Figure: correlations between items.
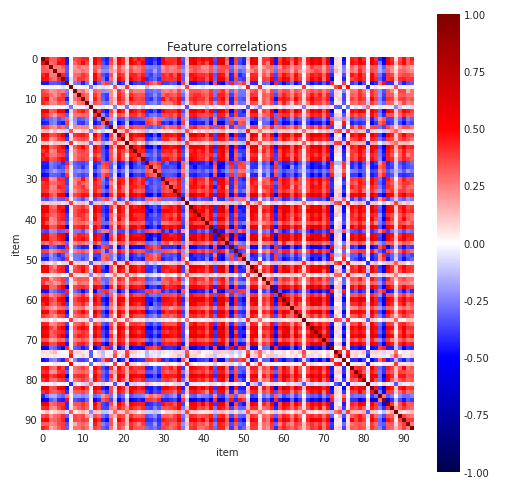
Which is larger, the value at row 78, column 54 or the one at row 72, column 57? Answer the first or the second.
the first
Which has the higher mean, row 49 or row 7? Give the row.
7
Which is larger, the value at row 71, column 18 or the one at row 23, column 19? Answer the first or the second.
the second
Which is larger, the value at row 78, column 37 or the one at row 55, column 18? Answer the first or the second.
the first
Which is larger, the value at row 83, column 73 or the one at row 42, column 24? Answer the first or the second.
the second
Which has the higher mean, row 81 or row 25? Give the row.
25
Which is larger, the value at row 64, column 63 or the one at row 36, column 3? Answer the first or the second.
the first
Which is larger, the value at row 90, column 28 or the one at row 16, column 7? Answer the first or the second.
the second
